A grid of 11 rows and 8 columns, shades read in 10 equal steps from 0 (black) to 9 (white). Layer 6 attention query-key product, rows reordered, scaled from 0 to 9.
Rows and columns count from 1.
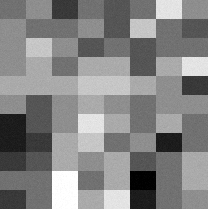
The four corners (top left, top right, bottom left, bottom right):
4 5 2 5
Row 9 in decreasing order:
6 6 6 5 4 3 3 2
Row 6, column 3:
5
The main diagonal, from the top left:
4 4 5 6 7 4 6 4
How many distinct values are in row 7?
6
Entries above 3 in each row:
6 6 6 7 7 7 6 5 5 7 6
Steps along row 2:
down same up down up down down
